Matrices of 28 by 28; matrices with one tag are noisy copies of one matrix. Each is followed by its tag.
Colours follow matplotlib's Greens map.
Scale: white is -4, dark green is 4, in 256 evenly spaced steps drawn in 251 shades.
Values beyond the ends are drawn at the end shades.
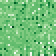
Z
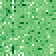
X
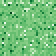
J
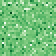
J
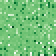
Z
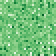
Z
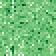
X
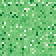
J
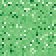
J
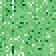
X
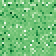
J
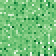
Z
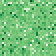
J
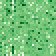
X
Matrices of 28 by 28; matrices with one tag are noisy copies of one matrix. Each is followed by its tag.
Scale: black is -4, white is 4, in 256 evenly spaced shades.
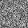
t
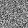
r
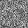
t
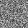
r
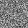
r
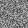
r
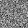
r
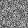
t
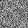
t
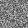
r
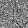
r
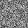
t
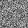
t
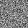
r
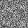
t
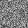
t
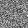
r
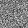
r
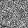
t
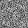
t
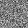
r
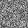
t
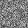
t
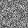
t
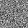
r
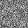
t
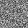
r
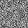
t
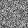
t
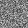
r
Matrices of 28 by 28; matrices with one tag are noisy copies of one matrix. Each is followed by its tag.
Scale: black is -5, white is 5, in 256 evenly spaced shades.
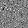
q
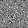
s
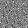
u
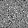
s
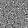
u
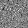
q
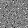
u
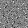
u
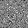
s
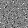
u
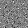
u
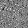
q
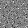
u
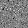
q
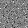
u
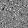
q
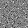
u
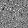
q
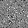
s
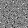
u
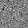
q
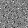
u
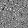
q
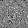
s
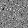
q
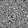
s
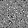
s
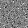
u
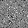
s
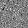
q
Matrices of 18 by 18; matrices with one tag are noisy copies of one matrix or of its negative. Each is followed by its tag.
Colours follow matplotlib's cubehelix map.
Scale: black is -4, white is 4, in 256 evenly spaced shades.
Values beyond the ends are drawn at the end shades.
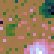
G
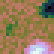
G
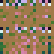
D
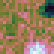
G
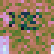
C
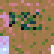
C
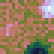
G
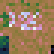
C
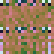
D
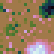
G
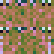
D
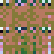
D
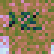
C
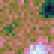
G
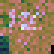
C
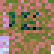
C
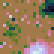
G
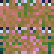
D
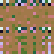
D
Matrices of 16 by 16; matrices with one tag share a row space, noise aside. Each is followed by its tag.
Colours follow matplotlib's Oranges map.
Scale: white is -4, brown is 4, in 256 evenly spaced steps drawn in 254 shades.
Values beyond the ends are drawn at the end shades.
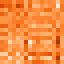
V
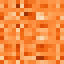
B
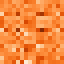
B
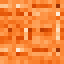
V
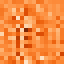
B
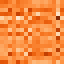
V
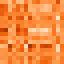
V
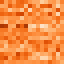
V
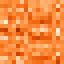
V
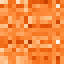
V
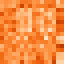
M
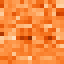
M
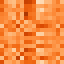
B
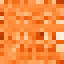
M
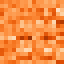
M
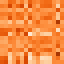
V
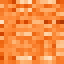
M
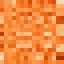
M
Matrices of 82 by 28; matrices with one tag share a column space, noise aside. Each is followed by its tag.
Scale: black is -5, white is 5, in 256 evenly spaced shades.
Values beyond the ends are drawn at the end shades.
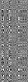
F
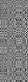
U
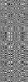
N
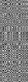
N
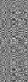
U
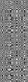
F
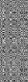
U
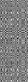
U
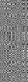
N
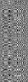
F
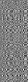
F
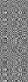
U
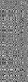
F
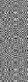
U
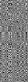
N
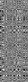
F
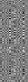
U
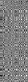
F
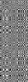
F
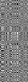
N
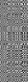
N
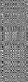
N
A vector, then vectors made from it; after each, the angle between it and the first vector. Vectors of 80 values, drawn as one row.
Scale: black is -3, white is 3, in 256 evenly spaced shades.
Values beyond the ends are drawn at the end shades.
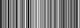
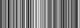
nearly parallel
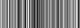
nearly opposite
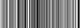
nearly opposite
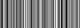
orthogonal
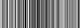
nearly opposite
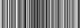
nearly opposite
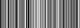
nearly parallel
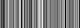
orthogonal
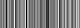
orthogonal
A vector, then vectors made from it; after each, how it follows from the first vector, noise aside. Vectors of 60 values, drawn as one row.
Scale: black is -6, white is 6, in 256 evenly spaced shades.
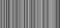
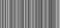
negated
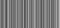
sign-scrambled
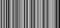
scaled up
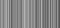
sign-scrambled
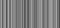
sign-scrambled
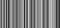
scaled up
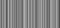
sign-scrambled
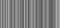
negated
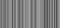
wrapped around
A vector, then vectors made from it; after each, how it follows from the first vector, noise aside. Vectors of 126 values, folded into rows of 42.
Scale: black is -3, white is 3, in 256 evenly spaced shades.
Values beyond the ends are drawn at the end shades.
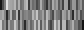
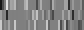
partly zeroed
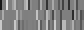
partly zeroed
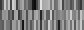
wrapped around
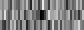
wrapped around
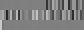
partly zeroed
